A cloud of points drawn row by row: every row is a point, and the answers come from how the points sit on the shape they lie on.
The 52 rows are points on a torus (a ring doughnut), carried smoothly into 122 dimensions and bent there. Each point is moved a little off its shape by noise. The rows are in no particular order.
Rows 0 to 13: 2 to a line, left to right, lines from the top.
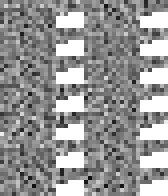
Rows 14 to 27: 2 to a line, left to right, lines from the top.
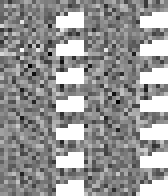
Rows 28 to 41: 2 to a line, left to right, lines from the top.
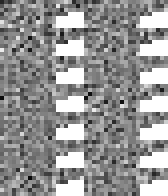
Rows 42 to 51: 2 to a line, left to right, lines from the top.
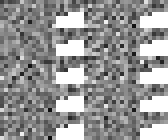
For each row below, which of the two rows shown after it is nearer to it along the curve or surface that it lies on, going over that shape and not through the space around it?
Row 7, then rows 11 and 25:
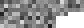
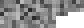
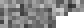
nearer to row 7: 25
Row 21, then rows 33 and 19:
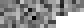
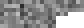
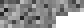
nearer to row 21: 19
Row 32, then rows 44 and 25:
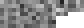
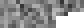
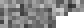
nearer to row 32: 25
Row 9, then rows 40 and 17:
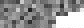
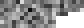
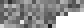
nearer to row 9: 40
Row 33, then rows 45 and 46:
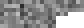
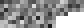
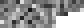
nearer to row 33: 45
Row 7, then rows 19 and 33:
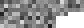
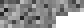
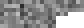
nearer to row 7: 33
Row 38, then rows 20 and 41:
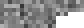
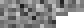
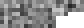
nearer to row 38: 20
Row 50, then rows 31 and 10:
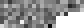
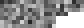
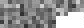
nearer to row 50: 10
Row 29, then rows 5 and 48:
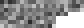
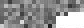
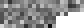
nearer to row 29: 5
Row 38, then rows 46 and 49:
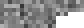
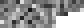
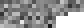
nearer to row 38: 49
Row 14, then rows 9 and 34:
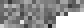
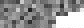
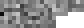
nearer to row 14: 34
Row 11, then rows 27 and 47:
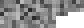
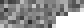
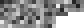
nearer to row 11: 27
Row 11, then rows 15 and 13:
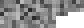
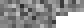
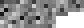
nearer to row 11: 13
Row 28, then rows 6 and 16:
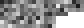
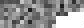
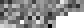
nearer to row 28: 6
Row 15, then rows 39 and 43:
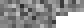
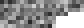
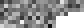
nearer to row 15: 43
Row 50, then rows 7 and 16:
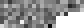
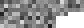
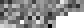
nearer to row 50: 16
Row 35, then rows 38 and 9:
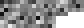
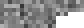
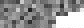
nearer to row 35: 9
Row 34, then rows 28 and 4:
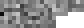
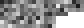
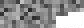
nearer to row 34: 4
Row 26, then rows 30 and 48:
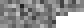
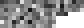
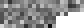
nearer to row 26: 48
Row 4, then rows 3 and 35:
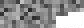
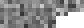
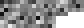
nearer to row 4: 35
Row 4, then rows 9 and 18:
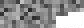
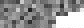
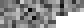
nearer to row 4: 9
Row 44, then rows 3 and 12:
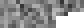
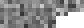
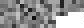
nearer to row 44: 12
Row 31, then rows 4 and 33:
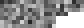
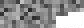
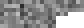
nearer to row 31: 4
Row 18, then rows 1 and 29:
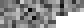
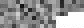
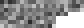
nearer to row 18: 1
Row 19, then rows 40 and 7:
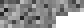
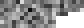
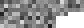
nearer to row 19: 40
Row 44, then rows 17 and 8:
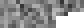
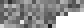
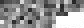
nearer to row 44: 17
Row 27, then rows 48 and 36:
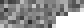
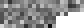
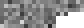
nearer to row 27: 36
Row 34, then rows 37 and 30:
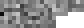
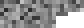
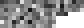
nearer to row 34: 37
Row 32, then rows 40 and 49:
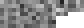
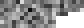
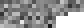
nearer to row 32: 49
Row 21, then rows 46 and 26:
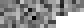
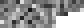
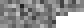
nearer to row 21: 46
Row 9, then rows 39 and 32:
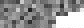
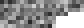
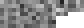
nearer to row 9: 39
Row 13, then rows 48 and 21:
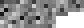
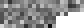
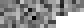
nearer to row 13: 21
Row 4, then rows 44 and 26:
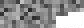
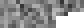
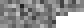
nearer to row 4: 44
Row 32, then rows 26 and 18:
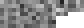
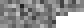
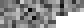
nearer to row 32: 26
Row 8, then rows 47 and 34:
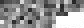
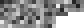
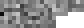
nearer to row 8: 47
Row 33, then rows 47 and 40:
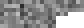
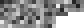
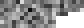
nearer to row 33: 40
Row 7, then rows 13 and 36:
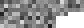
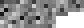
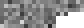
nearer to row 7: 36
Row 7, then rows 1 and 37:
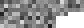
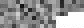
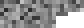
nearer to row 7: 37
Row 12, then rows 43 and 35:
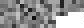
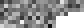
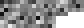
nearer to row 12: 35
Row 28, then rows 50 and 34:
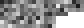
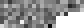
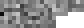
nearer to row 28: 50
